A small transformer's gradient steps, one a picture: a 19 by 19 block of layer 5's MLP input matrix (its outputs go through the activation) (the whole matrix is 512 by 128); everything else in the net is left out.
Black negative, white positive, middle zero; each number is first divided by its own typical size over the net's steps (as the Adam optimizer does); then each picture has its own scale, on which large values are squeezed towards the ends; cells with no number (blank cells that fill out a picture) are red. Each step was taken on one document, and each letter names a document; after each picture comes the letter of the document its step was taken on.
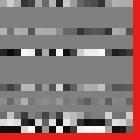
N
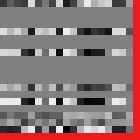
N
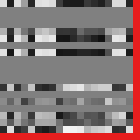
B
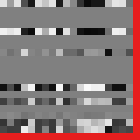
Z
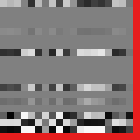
N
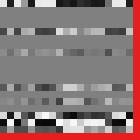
B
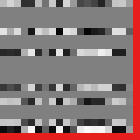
N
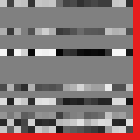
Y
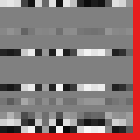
N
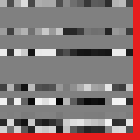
Y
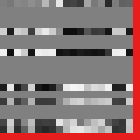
B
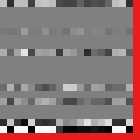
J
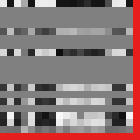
B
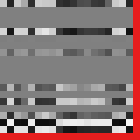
J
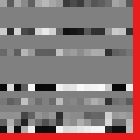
Y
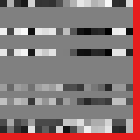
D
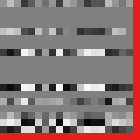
N
